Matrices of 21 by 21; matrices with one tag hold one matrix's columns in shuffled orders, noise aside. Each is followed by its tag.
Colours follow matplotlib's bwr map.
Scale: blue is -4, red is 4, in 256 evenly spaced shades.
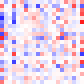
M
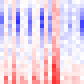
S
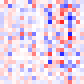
M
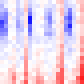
S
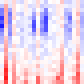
S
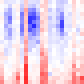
S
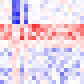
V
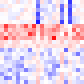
V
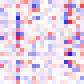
M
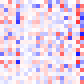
M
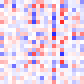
M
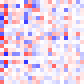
M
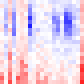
S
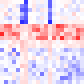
V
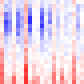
S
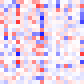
M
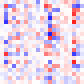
M
